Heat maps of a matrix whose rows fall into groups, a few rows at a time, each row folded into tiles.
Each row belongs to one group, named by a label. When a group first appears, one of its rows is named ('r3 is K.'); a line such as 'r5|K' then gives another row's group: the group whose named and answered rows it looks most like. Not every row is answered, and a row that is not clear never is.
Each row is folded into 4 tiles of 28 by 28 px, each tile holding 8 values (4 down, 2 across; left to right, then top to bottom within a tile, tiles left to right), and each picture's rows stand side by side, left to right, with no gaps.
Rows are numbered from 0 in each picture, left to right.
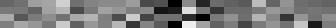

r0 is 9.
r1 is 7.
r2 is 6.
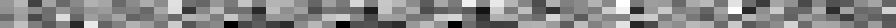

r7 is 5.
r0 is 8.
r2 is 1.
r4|1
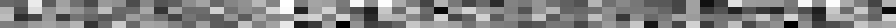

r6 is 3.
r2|9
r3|1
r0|6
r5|6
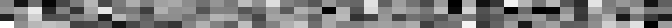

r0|5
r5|6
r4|3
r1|1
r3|6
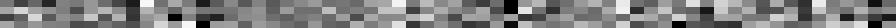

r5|9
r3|9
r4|7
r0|5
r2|5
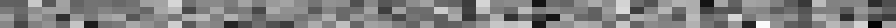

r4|6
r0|6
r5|9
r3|5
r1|9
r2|1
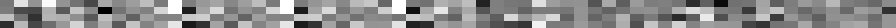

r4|8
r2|9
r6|5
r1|9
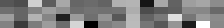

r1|8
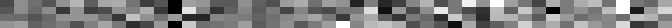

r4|1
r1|7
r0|3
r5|9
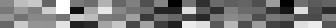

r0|9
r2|7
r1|7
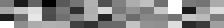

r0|5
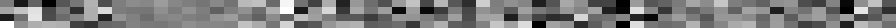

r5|7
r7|7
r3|3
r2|9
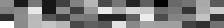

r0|5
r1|5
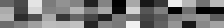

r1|3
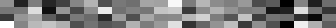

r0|5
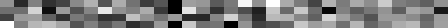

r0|5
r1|7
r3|1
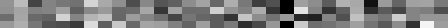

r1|5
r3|8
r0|8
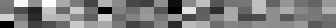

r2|6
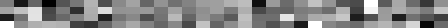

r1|8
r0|5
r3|6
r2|8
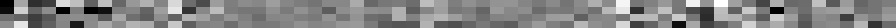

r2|1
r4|1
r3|8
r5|9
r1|9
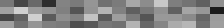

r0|5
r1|1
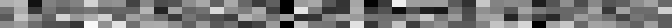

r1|5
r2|7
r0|8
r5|5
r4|6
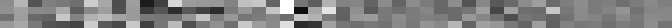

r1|3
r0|8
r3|8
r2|9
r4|5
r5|8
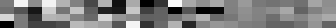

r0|1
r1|3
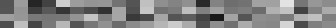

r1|6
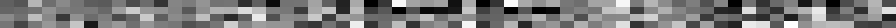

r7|5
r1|5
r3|3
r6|7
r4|3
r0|6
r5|9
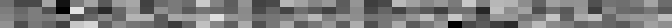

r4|1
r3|3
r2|3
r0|7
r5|8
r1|8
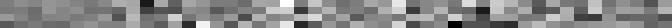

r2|9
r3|9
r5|6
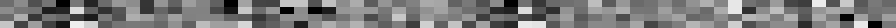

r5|6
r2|3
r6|9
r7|6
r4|7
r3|8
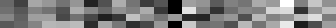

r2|9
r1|7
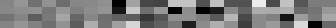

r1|3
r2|6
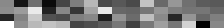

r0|5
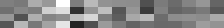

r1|8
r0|9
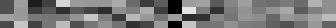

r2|8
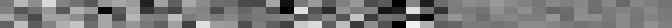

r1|8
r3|7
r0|1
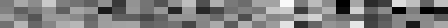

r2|9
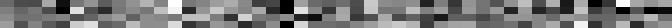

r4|3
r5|3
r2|7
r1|9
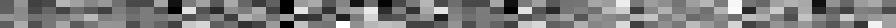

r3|5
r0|3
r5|9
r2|7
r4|7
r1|7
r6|9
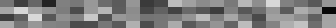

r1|3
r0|5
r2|1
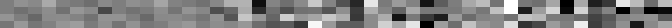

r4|9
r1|1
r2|8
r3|6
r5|3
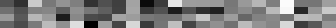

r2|9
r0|6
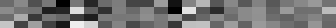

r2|5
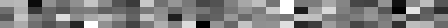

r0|8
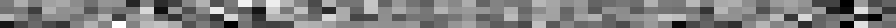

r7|7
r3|6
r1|5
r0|1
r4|8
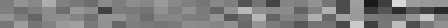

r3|3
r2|5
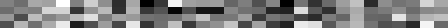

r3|8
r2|7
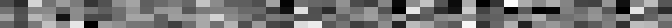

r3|7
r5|7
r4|3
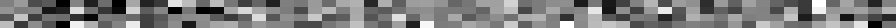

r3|8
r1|3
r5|5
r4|9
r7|6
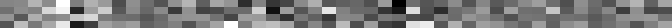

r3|7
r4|5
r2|5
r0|9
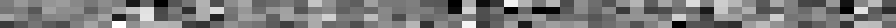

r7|7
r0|1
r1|5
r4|3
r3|6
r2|8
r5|3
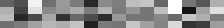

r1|9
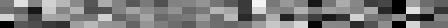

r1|5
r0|1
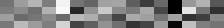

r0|9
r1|7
